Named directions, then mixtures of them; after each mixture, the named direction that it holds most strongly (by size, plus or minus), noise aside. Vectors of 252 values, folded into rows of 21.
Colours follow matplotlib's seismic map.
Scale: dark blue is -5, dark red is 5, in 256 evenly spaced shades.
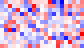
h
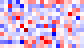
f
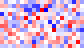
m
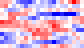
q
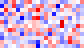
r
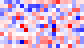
f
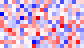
m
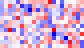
h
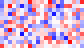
h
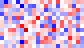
f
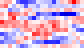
q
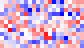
h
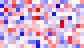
r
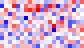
m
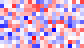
m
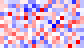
m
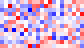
h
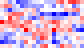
q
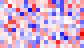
h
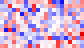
h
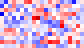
r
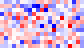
m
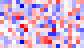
f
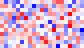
m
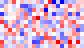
m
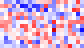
m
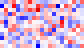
r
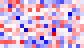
f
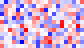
r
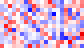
h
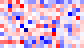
f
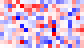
f
